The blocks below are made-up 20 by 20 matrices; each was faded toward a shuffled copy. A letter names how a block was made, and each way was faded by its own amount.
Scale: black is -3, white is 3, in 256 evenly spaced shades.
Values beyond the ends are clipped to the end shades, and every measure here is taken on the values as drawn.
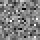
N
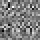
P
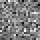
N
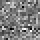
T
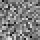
N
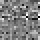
P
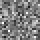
T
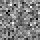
N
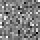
N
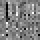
P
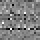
P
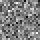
N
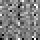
P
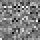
P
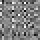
P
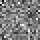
T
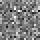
T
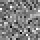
N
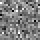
N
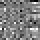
P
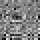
P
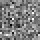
T
